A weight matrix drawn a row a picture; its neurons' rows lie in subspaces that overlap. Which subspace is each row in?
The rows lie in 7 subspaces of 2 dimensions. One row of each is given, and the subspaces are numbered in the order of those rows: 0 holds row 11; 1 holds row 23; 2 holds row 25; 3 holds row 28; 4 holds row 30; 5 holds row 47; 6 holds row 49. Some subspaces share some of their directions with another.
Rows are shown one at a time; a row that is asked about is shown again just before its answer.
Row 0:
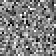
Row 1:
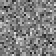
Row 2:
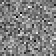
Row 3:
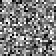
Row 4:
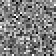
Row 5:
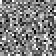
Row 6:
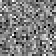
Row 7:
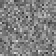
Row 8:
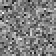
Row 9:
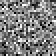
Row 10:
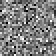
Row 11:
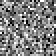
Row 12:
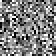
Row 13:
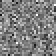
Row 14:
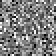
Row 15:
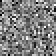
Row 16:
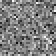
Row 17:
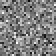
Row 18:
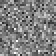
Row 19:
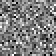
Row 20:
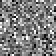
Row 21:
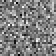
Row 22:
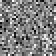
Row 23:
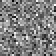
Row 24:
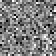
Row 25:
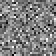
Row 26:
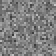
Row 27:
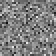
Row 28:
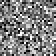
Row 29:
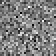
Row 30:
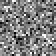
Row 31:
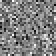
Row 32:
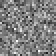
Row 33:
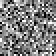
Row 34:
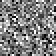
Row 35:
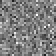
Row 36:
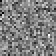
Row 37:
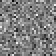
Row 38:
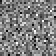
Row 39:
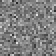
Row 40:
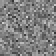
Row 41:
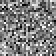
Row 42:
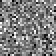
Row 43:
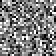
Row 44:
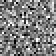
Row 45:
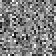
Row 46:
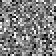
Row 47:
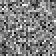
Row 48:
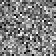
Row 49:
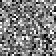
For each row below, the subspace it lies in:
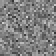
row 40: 1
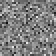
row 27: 2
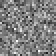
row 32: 1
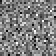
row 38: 3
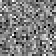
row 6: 5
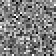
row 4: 3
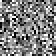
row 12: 6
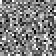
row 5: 3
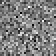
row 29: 3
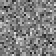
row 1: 4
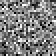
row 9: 5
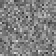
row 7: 1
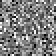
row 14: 6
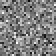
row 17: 4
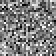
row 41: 5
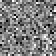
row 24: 6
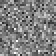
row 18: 1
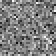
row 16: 6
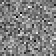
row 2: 3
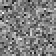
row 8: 4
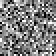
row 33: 1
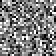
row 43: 5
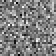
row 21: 0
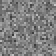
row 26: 6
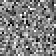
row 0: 0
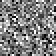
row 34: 1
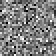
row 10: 2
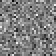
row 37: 2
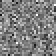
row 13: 4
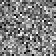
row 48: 3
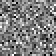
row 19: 2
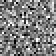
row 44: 0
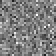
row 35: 5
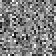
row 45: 6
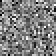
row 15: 4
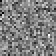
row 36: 4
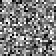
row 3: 2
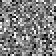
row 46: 6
